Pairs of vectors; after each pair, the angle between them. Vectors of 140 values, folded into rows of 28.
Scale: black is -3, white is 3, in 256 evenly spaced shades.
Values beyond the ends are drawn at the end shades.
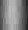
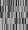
orthogonal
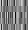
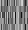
nearly parallel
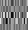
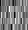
orthogonal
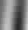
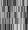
partly opposed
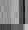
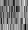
partly opposed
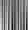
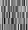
partly aligned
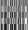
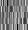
partly opposed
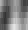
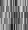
partly opposed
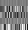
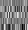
nearly opposite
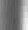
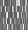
orthogonal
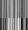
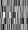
orthogonal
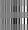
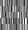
partly aligned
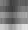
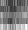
nearly parallel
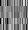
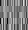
nearly parallel
